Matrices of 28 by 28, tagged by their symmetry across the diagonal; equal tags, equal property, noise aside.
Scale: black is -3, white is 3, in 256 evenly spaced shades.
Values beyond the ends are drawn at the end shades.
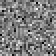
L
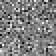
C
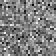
C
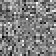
C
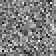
C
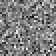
C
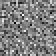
C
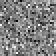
L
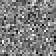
L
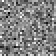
L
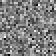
C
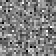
C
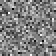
C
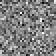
L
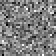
L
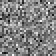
L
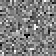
C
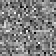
L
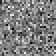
L
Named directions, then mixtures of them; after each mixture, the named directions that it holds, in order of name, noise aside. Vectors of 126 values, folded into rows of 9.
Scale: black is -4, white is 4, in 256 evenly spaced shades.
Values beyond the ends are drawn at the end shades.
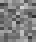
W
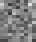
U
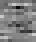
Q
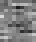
Q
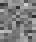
Q, W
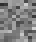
Q, W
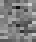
Q, U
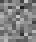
U, W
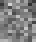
U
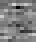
Q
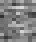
Q, W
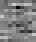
Q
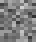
W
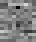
Q, W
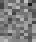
U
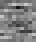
Q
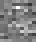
Q, U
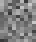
U, W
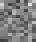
U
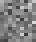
U, W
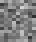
W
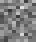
U, W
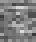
Q, W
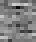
Q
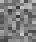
U, W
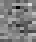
Q, U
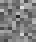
U, W
